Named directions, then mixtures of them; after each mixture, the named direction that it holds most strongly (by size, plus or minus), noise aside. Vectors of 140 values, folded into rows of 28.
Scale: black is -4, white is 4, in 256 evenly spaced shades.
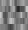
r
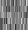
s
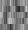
r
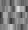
r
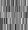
s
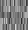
s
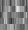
r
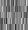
s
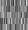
s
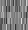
s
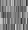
s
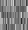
s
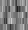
r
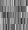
s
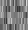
s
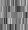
s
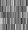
s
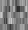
r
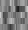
r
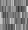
r
